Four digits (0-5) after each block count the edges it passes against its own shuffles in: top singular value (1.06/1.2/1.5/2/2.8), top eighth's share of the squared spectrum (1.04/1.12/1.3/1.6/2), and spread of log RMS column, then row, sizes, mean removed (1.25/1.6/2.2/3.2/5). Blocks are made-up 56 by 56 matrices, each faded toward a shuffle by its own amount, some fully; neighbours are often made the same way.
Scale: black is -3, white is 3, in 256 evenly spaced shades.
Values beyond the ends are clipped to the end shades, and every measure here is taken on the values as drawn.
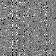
4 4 2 1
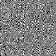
3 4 2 1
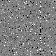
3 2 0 0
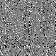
3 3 1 1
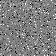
1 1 0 0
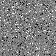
0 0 0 0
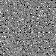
2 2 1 1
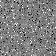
1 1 0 0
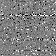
3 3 1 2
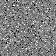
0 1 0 0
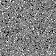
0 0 0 0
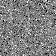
0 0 0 0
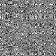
4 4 2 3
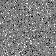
0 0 0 0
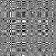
5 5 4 3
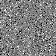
2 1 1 0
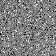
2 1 0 0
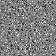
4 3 1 1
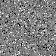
2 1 0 1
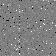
2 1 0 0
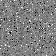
2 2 0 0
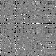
4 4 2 1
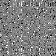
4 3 1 1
